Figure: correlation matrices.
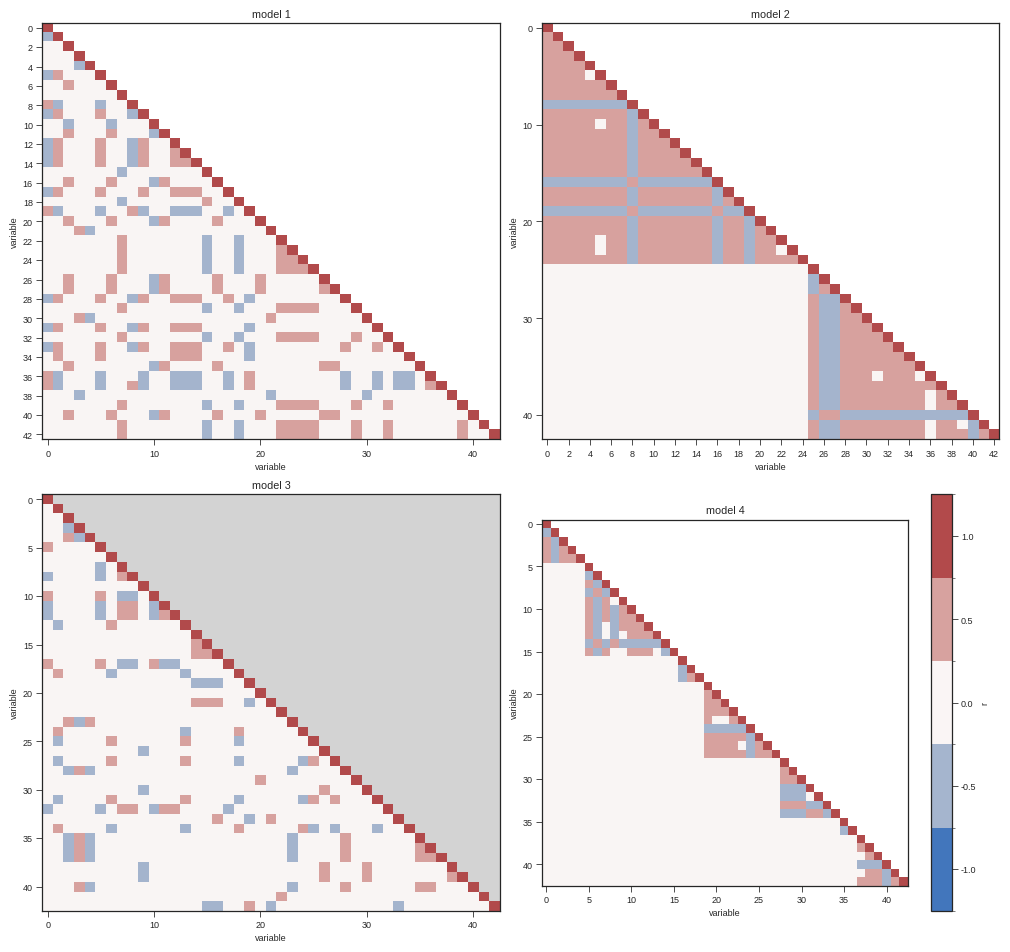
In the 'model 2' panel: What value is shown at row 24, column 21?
0.5
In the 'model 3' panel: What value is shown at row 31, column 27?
0.5
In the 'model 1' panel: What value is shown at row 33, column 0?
-0.5
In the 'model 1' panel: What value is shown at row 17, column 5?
0.5
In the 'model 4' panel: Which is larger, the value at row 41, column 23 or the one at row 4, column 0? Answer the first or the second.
the second
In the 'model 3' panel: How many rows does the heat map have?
43
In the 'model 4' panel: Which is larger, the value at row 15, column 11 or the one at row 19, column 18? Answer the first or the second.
the first
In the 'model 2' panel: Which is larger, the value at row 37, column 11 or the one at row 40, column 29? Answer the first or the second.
the first
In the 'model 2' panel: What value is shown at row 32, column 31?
0.5
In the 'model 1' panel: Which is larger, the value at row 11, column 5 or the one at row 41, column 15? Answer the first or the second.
the first
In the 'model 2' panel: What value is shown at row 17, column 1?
0.5
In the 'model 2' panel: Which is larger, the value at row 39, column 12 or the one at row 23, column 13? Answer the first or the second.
the second
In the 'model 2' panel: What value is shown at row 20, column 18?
0.5
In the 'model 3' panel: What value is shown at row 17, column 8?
-0.5
